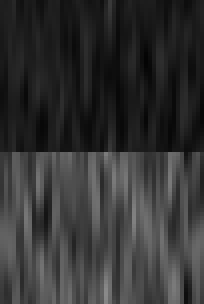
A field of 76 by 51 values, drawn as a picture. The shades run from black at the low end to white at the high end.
The table splits into 2 rows of 1 panel. Panel 1,1: very low, streaked downward, faint in contrast. Panel 2,1: low, streaked downward.
